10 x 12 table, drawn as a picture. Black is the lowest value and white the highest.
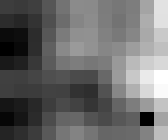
Calmest part: top middle. Ninth with the highest average: middle right. Lone odd cells: 1, lower than its neighbours. Slope: up to the right.
